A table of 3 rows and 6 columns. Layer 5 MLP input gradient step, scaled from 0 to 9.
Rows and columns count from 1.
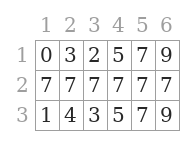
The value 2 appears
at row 1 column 3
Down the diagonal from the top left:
0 7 3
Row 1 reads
0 3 2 5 7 9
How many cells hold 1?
1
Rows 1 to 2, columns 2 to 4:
3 2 5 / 7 7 7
